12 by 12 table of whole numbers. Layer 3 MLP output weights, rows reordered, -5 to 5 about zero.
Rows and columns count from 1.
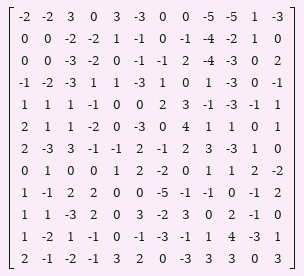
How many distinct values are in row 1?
6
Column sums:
7 -7 -2 -5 8 -3 -11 8 -5 -8 -1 4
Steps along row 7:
down up down same up down up up down up down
